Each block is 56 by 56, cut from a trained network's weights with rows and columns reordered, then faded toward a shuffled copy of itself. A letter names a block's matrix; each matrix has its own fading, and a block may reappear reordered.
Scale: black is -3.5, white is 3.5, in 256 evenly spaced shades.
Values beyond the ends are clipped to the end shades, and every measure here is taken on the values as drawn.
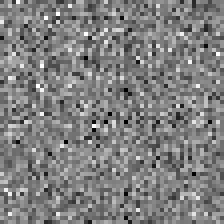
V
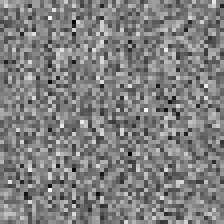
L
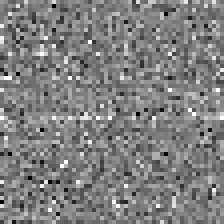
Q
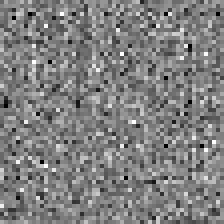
V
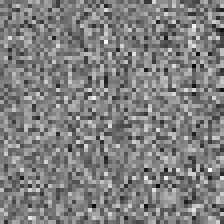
L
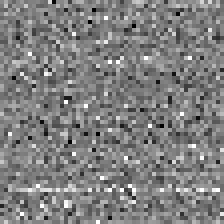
Q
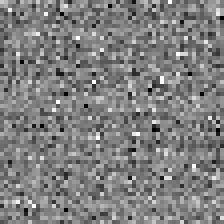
Q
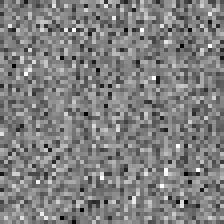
V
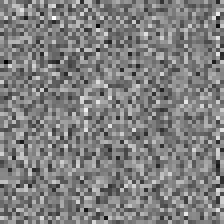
L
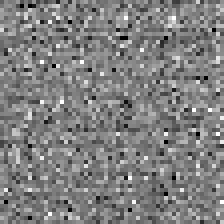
Q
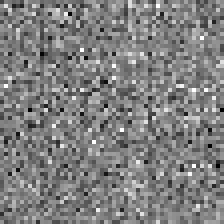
V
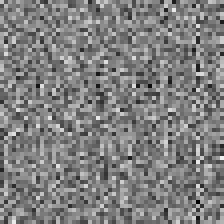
L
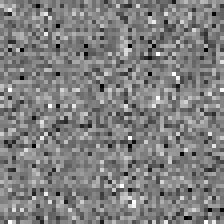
Q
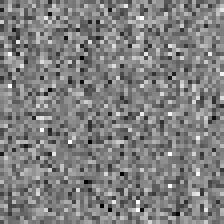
V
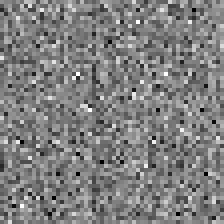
V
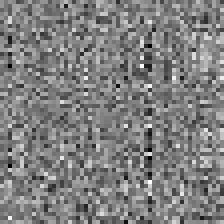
L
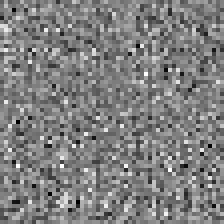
V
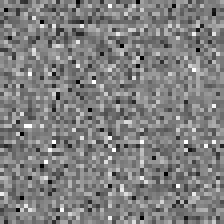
Q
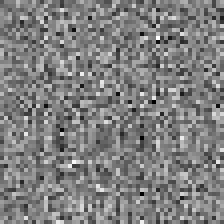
L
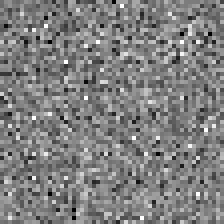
V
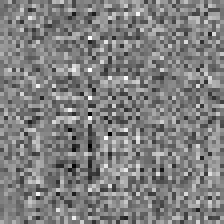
L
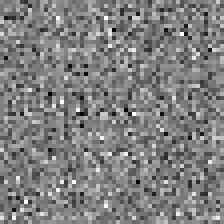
V
